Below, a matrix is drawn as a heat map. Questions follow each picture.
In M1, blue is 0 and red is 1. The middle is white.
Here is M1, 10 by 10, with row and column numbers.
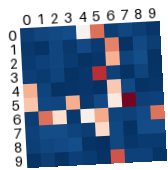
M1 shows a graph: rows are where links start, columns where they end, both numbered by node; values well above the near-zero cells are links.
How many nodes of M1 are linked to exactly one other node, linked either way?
5
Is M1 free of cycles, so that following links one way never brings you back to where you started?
no
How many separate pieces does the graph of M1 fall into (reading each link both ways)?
2
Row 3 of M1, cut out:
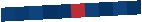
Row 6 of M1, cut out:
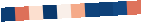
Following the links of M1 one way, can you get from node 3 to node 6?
yes
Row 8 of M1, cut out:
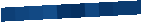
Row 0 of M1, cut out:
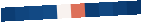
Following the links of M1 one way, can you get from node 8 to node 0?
no
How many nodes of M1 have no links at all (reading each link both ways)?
1
